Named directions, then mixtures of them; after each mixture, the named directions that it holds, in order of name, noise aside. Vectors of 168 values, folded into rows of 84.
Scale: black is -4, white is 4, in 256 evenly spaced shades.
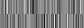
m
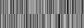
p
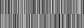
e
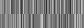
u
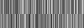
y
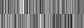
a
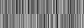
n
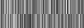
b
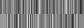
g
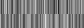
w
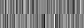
m, n, p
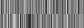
b, y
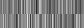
g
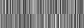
e, m, u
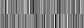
m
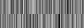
p, u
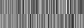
b, g, n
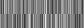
u, w, y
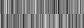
w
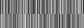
e, n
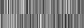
a, b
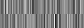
m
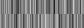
g, u, w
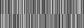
e
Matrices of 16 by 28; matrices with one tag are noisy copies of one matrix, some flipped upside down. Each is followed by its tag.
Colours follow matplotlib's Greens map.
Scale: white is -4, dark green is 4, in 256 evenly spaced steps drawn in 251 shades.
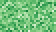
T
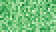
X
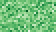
T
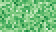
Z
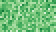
X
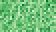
X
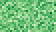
T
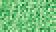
X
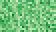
X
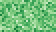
Z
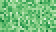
X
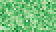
Z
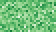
T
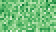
X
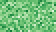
T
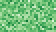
T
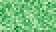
Z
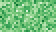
Z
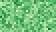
Z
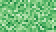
T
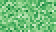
T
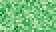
Z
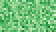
X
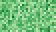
X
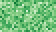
Z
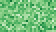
T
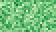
Z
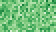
X
